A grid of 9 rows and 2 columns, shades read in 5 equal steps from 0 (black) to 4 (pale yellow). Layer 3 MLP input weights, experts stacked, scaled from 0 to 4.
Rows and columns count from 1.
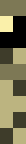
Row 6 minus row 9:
2 -2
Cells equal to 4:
1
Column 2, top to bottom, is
2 0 0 3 2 1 3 1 3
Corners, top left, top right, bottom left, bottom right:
2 2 1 3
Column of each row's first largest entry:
1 1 1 2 1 1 1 1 2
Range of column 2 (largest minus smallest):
3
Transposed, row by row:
2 4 0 1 2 3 3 3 1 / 2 0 0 3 2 1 3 1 3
